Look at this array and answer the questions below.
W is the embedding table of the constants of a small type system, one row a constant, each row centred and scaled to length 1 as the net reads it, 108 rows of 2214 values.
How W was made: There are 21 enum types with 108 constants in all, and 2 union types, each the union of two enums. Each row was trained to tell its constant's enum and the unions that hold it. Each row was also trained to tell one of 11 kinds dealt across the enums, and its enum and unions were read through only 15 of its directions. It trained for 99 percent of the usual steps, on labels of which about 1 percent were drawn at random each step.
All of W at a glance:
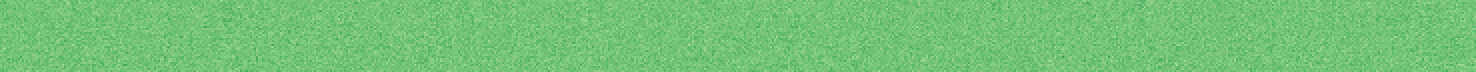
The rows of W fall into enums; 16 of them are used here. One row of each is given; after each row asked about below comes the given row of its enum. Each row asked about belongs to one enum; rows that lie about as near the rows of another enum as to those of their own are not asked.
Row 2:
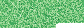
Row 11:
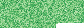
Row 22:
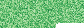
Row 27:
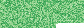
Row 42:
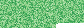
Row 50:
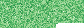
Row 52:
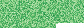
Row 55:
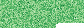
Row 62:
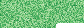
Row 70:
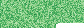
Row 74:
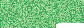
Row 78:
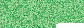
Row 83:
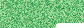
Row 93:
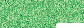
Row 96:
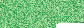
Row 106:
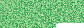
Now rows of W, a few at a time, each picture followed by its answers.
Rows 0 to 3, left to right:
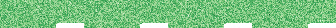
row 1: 55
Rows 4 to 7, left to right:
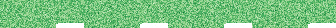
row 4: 74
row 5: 78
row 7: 78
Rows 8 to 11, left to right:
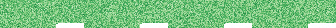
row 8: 50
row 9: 62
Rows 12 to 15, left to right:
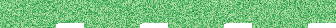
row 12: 62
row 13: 50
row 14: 50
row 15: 93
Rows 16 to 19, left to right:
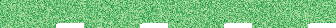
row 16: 62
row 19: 55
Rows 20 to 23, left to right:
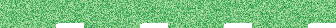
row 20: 22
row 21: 70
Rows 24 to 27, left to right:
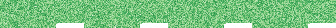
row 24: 2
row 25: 106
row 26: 11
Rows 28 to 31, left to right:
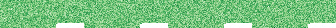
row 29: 78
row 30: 11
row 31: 74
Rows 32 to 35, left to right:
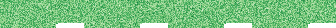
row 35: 96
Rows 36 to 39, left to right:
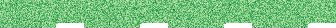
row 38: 74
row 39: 83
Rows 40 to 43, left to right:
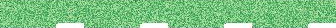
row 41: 96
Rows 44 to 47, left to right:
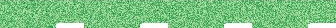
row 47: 78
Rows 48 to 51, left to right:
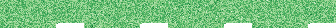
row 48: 70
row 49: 27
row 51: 70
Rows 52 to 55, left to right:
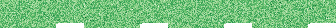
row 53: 55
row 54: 42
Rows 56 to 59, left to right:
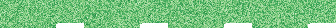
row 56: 62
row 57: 96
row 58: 96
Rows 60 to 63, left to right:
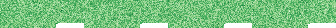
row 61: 2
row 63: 70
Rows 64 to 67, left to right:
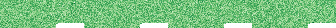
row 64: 50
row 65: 78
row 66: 42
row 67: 96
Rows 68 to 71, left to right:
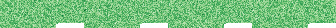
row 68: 2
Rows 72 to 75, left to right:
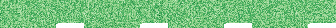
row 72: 11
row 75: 62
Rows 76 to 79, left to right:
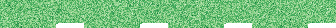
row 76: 2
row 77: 55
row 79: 42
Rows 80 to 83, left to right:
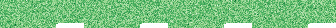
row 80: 50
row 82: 106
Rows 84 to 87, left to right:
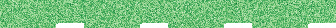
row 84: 42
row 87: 42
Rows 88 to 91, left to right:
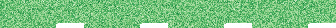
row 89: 62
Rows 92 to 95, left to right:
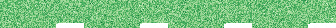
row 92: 83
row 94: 74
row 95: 55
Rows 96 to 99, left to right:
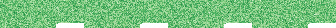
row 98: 96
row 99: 22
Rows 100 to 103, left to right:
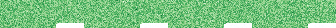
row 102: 55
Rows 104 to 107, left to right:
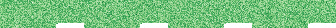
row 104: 42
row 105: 78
